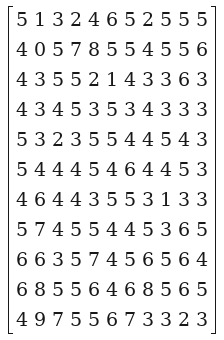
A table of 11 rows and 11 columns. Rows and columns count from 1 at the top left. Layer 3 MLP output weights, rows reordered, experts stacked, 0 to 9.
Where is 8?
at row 2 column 5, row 10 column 2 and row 10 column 8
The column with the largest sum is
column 7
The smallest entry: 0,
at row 2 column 2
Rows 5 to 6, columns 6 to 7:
5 4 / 4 6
